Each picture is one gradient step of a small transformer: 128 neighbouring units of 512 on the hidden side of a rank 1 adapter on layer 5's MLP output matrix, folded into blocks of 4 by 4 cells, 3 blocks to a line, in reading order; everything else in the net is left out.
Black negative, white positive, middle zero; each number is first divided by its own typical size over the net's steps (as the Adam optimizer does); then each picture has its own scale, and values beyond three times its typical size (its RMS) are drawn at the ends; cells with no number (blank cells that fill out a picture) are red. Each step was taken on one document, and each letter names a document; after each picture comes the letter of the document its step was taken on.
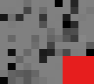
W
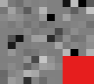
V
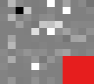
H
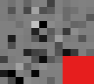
H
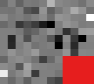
H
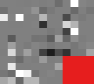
W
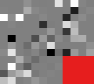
W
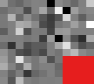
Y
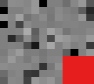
V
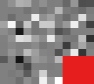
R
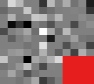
R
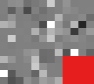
H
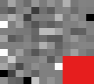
H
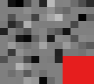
R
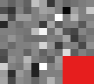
H
